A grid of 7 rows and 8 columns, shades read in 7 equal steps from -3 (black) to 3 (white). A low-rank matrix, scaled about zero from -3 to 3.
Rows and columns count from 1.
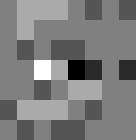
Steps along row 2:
up down same same same same same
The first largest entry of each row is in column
2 2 1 3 5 2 1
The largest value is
3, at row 4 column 3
